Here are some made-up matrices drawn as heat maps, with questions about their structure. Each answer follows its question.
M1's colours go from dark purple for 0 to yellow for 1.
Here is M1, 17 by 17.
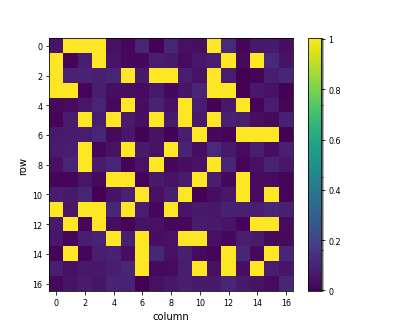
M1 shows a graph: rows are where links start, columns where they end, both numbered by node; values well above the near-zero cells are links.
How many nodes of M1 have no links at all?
1
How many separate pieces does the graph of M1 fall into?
2
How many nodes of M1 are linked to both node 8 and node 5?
3
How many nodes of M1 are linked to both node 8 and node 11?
1
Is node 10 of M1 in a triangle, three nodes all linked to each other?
yes
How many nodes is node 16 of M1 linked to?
0
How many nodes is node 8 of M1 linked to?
3
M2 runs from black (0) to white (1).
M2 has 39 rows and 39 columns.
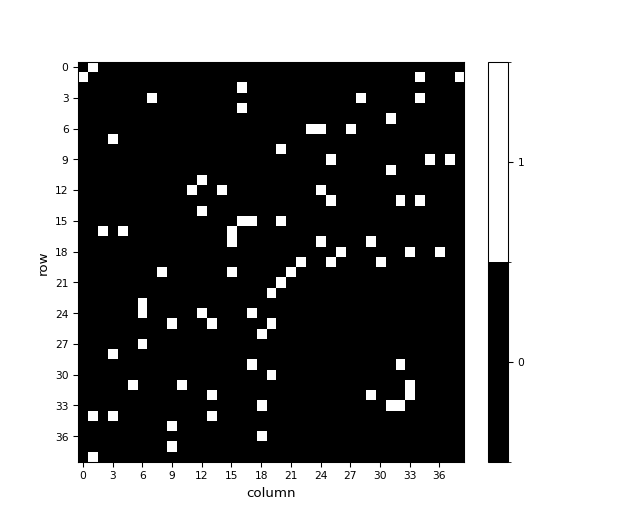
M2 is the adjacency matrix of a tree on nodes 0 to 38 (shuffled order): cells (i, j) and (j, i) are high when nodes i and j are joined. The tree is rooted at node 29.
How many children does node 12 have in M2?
2
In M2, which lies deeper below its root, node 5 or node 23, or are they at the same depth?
the same depth
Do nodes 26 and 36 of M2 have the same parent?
yes
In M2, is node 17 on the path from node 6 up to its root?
yes
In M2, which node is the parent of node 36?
18
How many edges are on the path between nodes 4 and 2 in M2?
2
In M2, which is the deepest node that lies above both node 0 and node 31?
32
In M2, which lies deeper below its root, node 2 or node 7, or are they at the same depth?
node 7
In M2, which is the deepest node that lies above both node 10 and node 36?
33
